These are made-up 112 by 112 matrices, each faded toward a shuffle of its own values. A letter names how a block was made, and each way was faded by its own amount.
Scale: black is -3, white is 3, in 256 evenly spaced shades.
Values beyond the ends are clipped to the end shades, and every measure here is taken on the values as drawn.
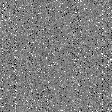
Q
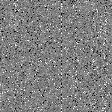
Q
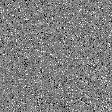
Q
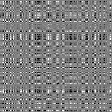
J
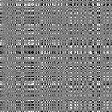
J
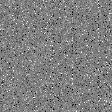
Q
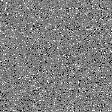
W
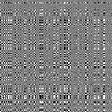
J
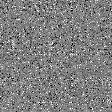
W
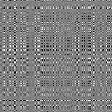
J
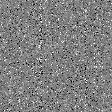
Q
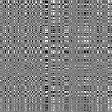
J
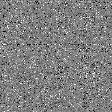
W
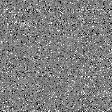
W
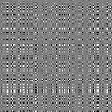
J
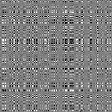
J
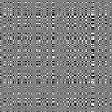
J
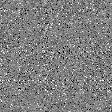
W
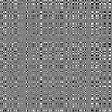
J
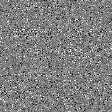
W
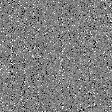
Q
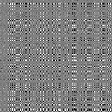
J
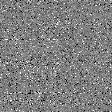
W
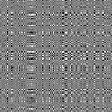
J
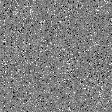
Q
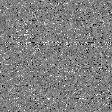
W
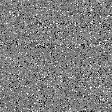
W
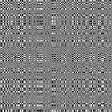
J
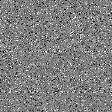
W
